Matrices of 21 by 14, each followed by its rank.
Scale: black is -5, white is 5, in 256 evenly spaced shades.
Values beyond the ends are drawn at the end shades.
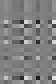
one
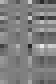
one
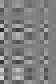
one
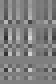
one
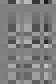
one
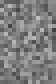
full rank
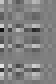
one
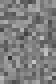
full rank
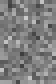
full rank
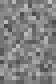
full rank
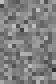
full rank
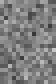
full rank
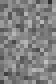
full rank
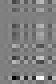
one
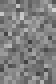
full rank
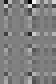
one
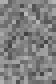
full rank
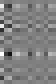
one
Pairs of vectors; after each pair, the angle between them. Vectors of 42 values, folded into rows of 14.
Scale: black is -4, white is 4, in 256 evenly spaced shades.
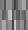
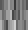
partly aligned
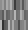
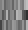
orthogonal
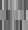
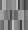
partly aligned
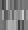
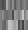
nearly parallel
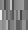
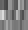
partly aligned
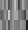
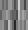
partly opposed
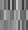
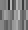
nearly parallel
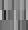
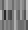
nearly parallel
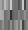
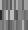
partly opposed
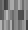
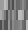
nearly opposite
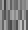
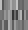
partly opposed
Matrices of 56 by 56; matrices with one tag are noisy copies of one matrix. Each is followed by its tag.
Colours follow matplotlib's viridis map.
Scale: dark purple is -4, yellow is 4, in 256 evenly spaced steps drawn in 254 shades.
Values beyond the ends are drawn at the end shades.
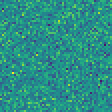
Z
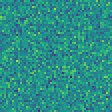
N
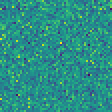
Z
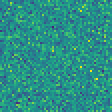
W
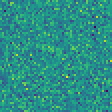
W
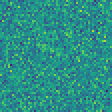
W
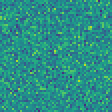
N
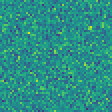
N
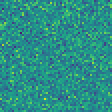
Z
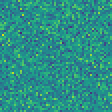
Z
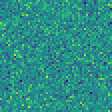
Z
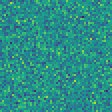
W
